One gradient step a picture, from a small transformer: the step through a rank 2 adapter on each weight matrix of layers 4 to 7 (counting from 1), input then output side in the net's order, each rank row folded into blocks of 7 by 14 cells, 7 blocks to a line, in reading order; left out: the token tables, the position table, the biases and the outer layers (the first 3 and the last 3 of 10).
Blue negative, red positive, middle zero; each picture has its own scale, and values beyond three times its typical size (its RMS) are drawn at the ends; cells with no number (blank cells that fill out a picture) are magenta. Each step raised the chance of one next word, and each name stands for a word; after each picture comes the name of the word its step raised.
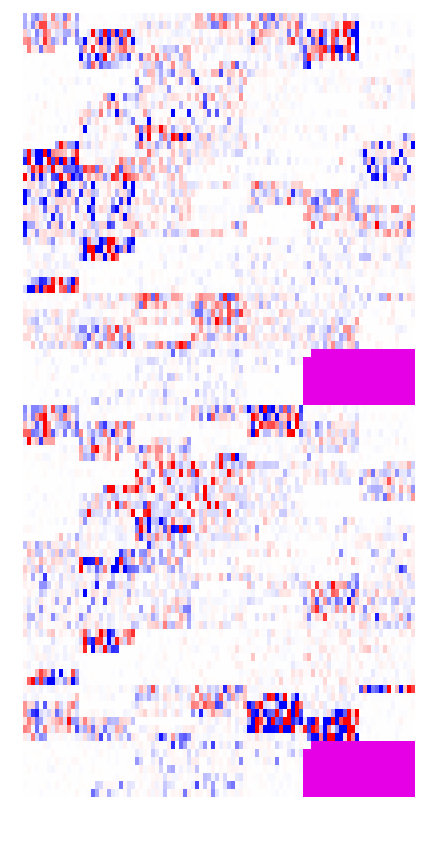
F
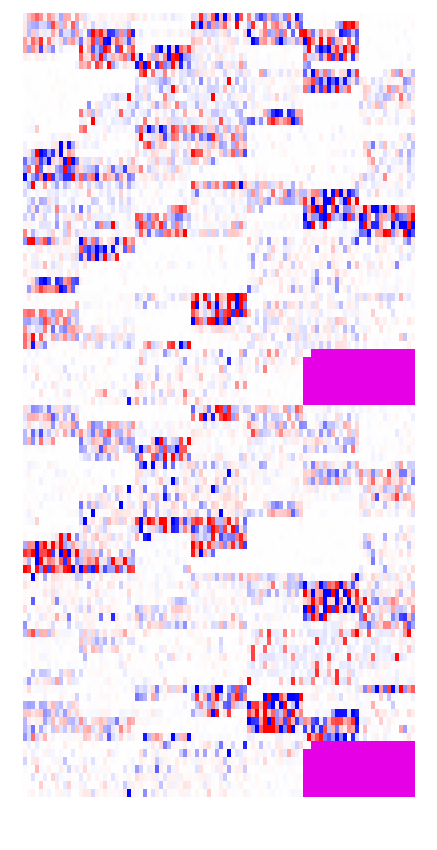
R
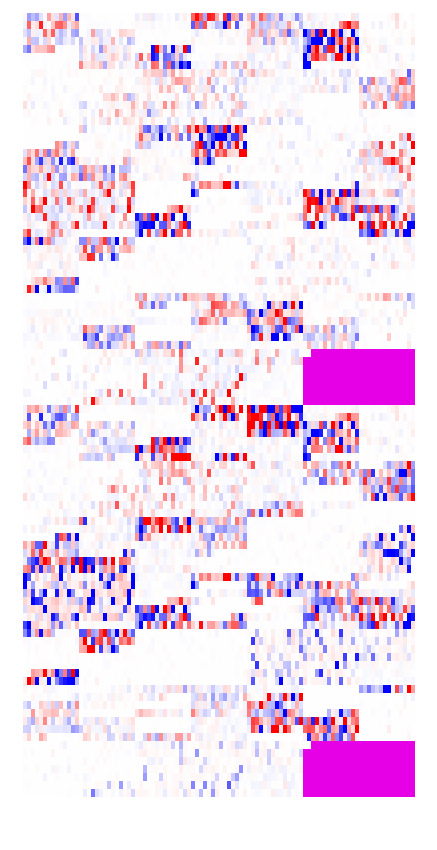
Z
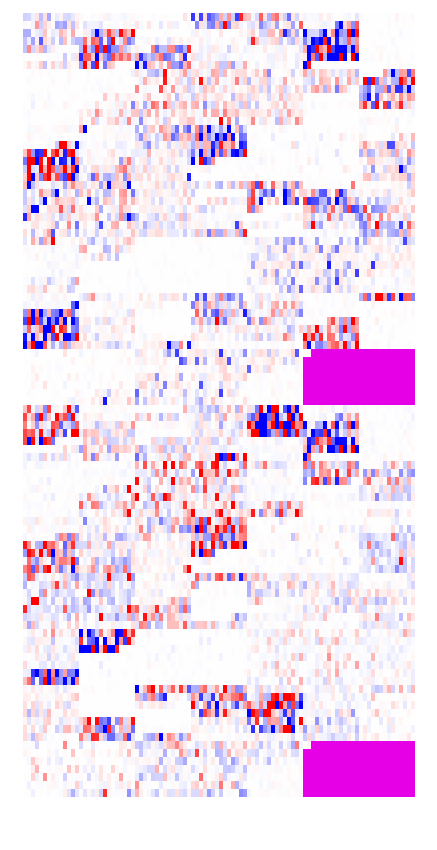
F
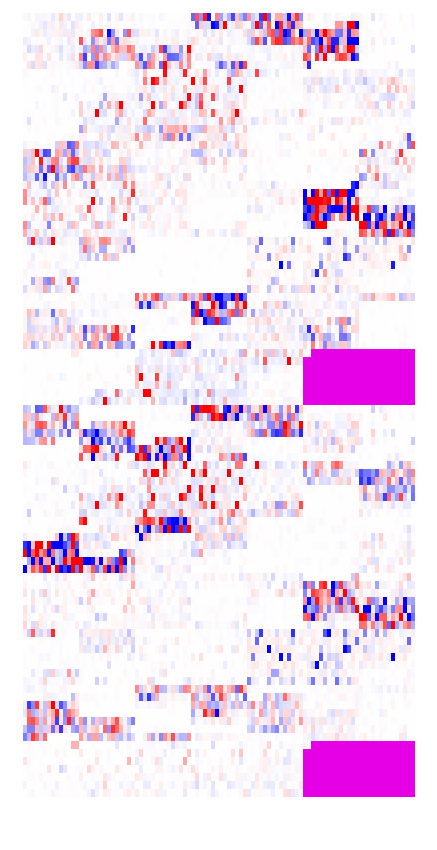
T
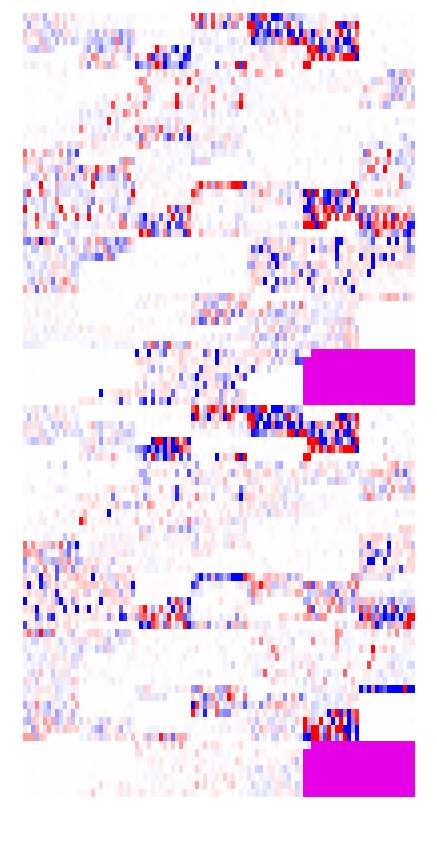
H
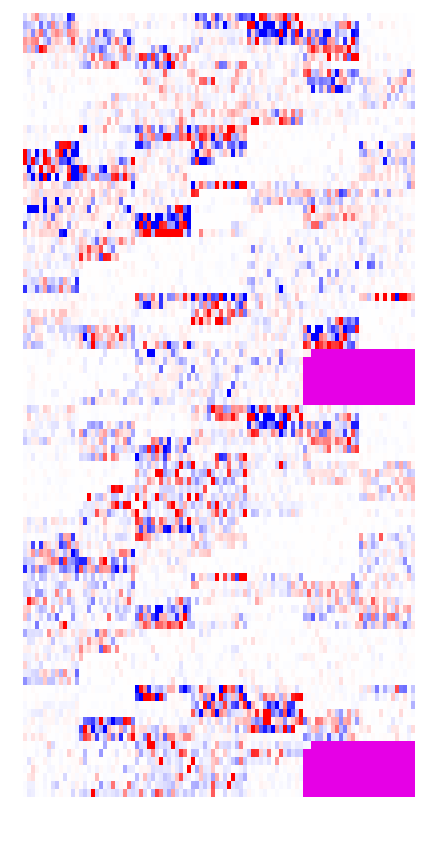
F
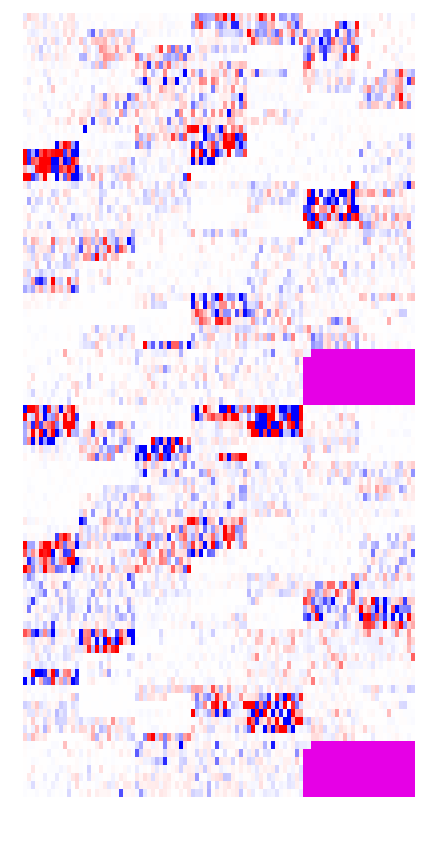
F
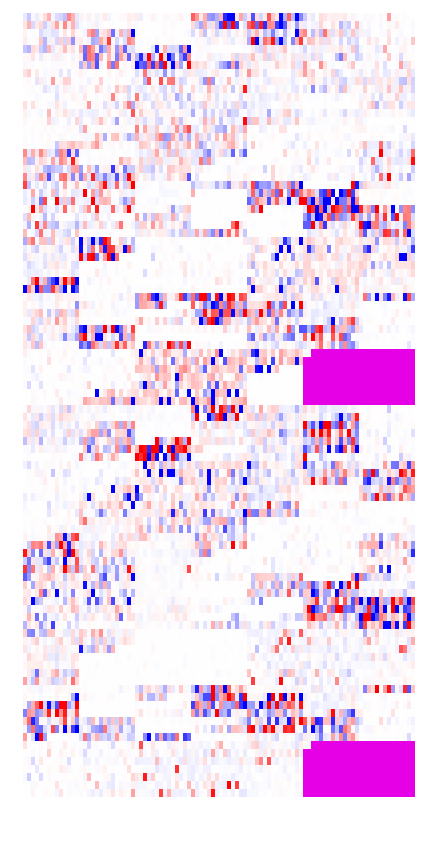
H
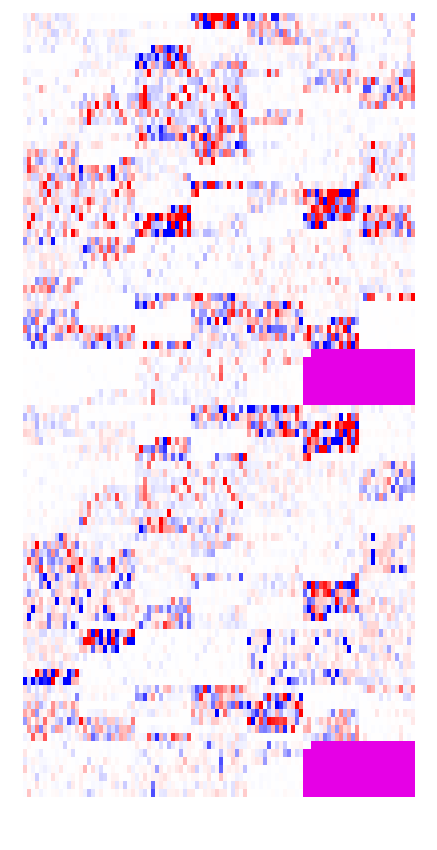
Z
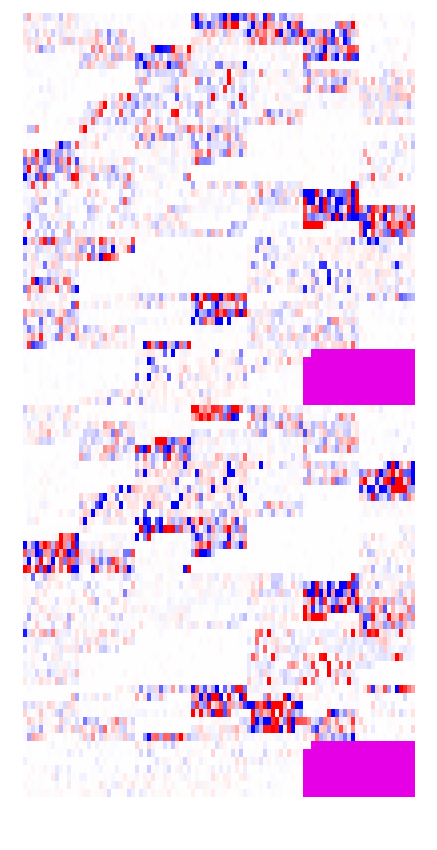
R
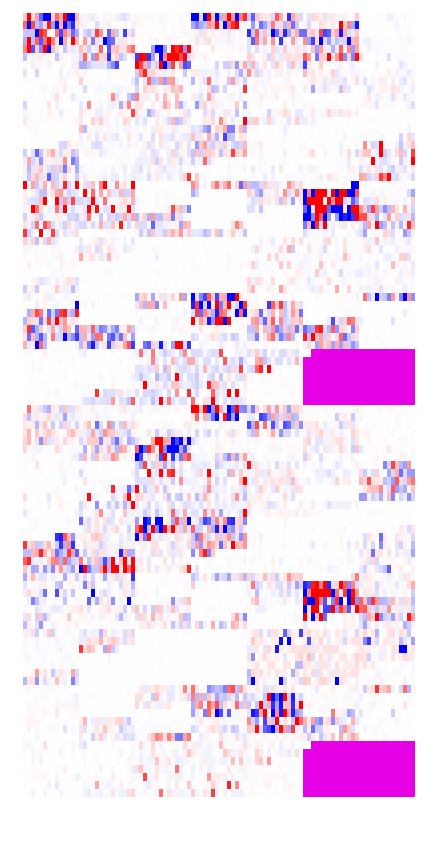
Z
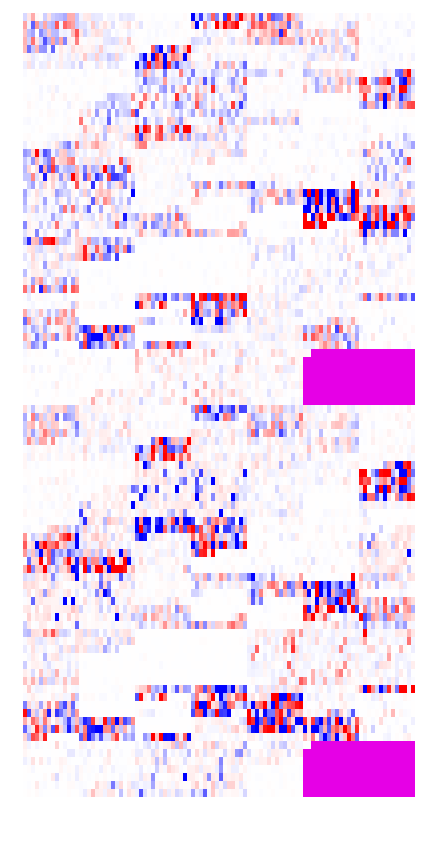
R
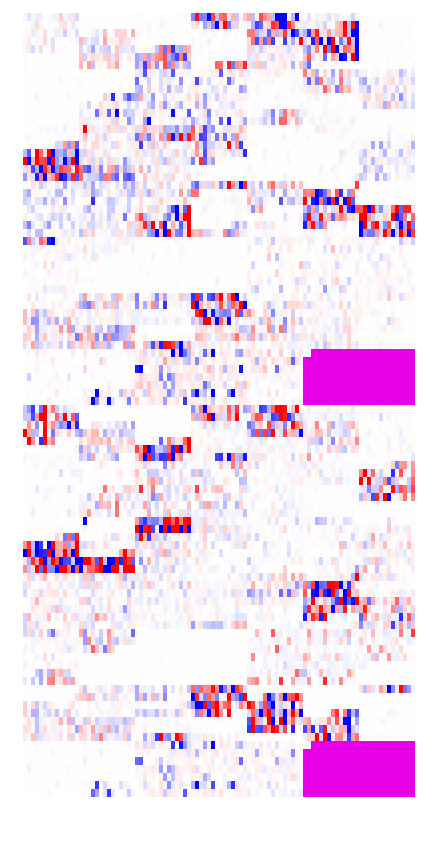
R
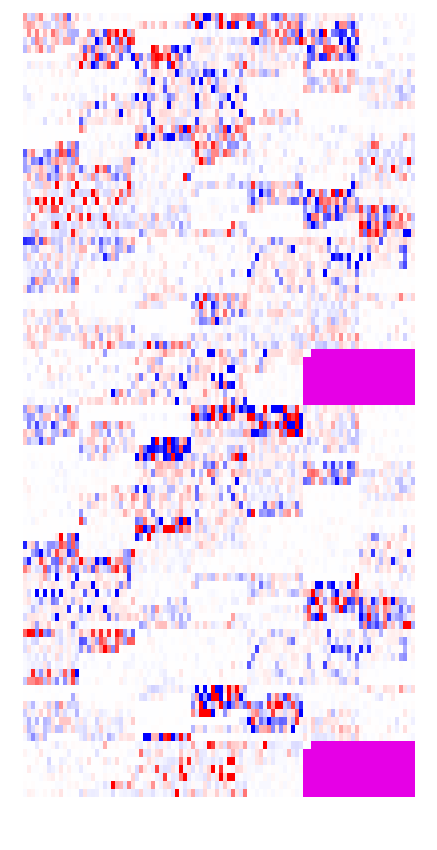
H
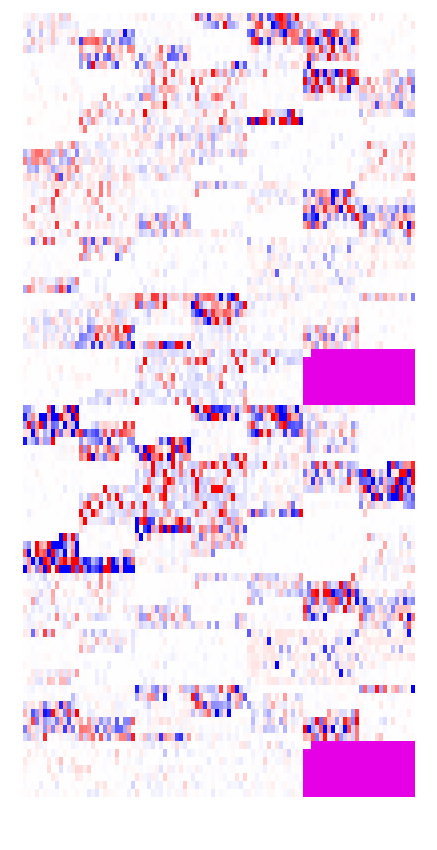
T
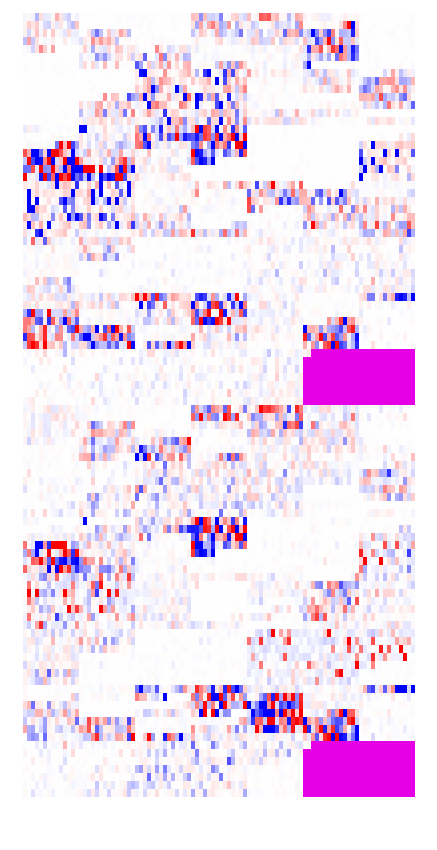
F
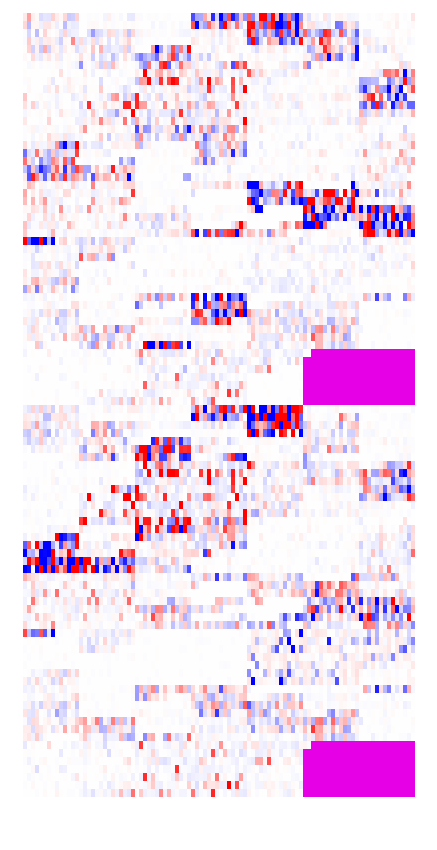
T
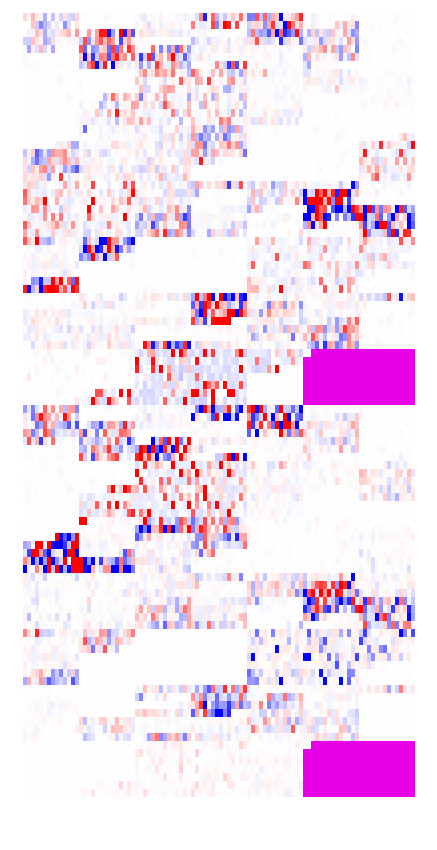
T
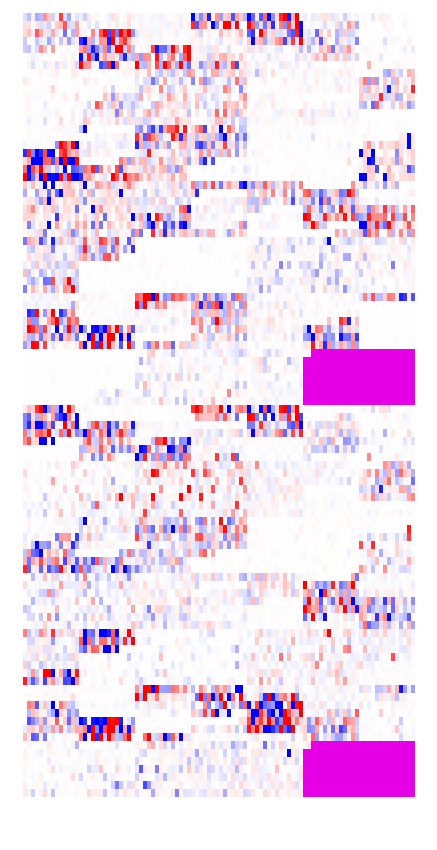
F
